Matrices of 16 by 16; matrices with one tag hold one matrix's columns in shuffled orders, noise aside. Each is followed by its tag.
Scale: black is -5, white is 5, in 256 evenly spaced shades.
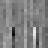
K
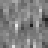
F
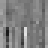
K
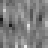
F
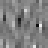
F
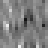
F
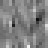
F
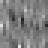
F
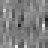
F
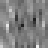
F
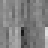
K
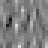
F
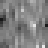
F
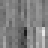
K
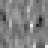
F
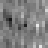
F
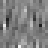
F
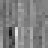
K
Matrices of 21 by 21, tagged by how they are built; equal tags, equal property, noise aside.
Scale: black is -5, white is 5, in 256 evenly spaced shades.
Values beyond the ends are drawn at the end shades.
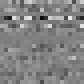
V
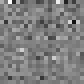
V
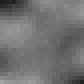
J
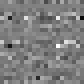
V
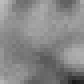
J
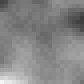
J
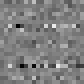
V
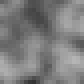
J
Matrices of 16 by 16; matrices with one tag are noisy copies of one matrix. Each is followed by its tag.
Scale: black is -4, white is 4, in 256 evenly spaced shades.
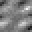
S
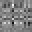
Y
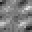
S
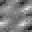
S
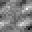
S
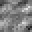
S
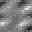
S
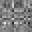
Y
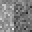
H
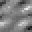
S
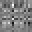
Y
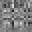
Y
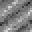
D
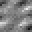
S
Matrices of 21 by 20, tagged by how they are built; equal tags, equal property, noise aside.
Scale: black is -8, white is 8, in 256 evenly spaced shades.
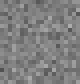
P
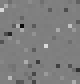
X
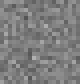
P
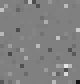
X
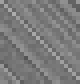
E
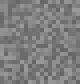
P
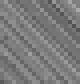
E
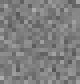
P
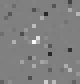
X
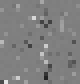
X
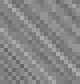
E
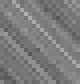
E
